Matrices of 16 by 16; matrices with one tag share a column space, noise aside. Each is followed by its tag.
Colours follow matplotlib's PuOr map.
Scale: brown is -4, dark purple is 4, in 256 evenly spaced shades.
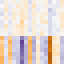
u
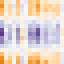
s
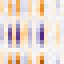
s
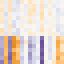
u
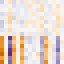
u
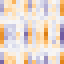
s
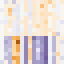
u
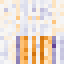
u
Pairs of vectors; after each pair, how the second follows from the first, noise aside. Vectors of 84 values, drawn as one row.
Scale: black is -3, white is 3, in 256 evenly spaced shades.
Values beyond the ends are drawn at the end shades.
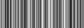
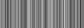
shrunk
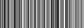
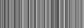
shrunk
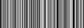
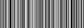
shuffled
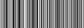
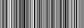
shuffled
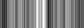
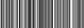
shuffled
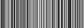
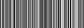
sign-scrambled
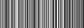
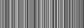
shrunk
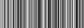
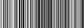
shuffled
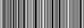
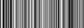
shuffled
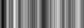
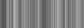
shrunk
